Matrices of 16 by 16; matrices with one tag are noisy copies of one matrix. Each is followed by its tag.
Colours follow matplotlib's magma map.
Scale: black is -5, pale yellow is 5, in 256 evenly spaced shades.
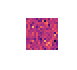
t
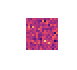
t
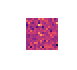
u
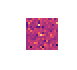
u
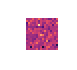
u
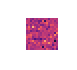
t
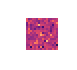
u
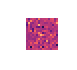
u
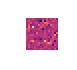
t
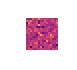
u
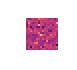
u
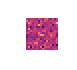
u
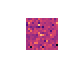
u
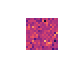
t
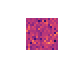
t
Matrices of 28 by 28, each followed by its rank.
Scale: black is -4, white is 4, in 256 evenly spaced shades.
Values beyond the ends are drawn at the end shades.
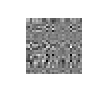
three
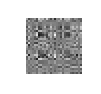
three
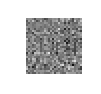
five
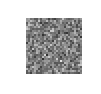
full rank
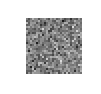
full rank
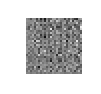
five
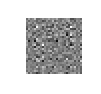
five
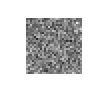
full rank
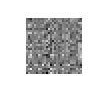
five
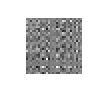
three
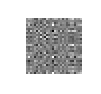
three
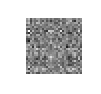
five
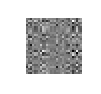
three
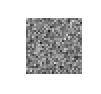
full rank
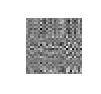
three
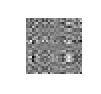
three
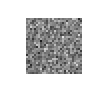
full rank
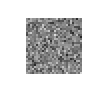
full rank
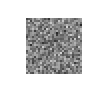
full rank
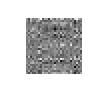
five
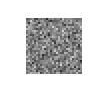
full rank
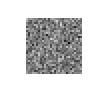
full rank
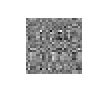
five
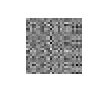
three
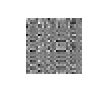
three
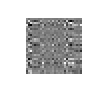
three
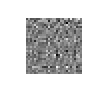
five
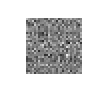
five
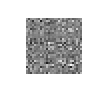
five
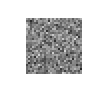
full rank
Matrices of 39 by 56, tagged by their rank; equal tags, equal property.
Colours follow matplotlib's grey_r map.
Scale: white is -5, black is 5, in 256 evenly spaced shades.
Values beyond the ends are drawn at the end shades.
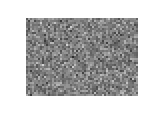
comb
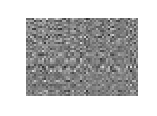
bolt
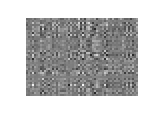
bolt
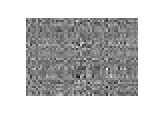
bolt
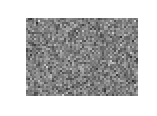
comb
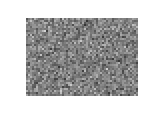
comb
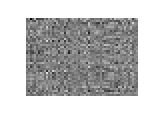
bolt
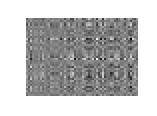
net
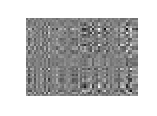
net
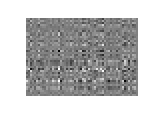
net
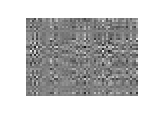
net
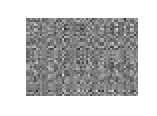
bolt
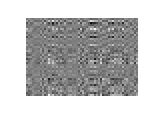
net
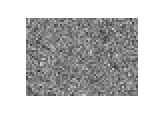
comb
